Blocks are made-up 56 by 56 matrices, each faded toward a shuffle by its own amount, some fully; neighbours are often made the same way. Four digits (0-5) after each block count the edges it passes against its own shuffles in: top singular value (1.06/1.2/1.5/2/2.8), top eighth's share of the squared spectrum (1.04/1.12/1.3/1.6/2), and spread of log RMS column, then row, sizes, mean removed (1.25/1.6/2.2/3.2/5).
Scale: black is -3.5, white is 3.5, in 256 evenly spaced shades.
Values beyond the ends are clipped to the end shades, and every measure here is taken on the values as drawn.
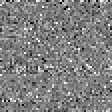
1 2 0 2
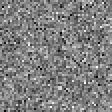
0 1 0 0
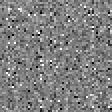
3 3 2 0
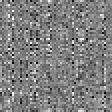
4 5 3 2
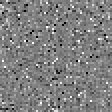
2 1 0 0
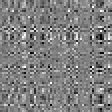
5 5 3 3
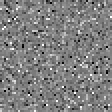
2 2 0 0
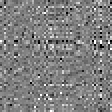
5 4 3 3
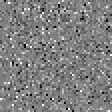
2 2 0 0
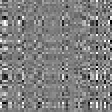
5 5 4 3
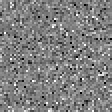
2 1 0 0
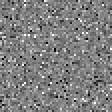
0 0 0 0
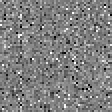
3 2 1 1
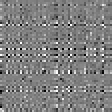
5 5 3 4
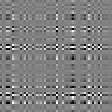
5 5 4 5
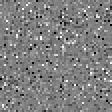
2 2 0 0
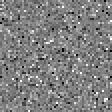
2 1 0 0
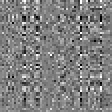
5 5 3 3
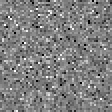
3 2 1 1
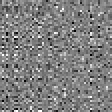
4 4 3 2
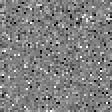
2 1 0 0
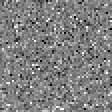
0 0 0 0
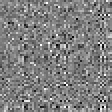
4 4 2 2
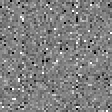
3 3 1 0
